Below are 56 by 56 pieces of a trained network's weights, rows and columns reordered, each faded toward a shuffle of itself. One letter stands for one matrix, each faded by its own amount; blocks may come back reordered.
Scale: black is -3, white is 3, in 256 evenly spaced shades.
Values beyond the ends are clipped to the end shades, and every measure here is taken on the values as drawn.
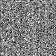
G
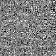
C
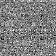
C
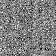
G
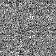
C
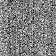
G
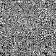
C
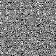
C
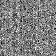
G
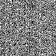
G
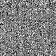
G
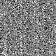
G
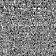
C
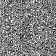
G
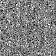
G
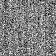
G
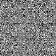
C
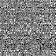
C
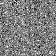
G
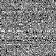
C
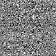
C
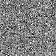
G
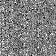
G
